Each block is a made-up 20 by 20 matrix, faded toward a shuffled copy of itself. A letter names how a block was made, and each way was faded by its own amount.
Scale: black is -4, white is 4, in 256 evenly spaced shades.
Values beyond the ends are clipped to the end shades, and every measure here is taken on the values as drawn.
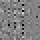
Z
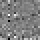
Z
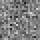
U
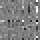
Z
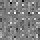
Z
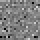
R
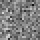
U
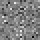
R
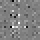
Z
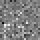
R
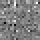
R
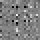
Z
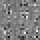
Z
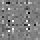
Z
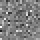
R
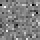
R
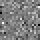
R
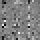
Z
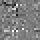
Z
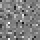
R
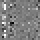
Z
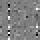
Z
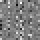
Z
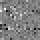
R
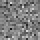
U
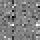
Z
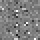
R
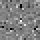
R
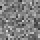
U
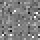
R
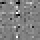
Z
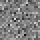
U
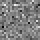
U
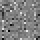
R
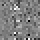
Z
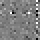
Z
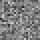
U
